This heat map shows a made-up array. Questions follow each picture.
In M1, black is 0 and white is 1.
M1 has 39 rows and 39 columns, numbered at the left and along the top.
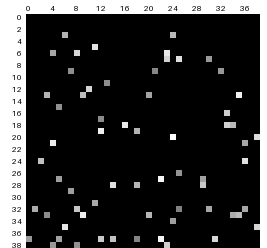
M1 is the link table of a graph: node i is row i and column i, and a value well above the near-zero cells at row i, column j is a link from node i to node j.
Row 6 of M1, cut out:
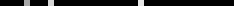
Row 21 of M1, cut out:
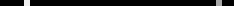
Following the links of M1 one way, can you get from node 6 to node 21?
no
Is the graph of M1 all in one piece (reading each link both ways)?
yes
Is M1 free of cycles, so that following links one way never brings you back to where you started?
yes
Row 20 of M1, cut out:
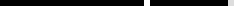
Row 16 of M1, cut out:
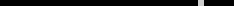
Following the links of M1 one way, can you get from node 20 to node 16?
no
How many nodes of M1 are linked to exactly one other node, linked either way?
7
